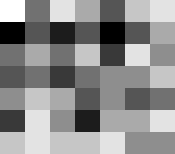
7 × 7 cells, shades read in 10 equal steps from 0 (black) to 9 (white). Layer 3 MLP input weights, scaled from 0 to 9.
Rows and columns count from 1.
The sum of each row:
45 16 36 30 33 36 47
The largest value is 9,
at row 1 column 1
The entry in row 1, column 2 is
4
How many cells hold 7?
7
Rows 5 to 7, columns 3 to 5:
6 3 5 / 5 1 6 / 7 7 8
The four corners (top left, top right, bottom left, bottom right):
9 8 7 5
